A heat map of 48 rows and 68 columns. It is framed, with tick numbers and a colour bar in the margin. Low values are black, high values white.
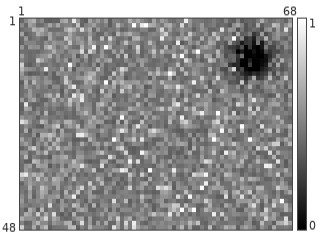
Mirror symmetry: none. Histogram: heavy tails on both sides. Stripes: none. Ninth with the lowest average: top right. Dips: one, in the top right. Average level on the scale: 50%.
